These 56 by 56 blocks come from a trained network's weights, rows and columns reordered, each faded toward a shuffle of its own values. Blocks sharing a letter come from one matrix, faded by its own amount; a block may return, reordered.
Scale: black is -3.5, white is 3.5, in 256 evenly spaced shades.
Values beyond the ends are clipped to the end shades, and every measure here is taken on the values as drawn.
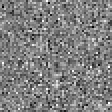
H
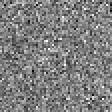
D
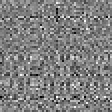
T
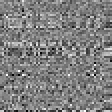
T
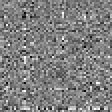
T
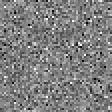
H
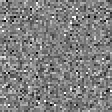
H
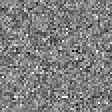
D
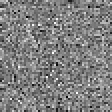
H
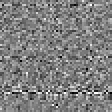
T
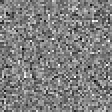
D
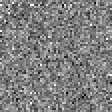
D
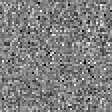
H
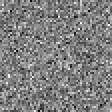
D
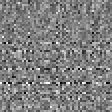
T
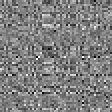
T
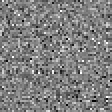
H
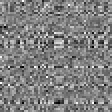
T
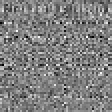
T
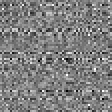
T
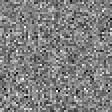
D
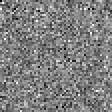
D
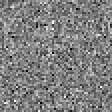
D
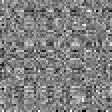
T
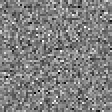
H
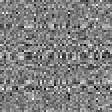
T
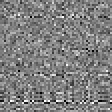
T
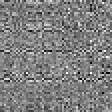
T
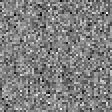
D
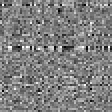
T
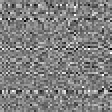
T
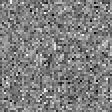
H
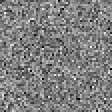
D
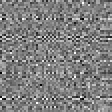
T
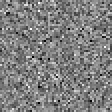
D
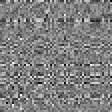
T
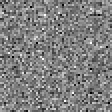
D
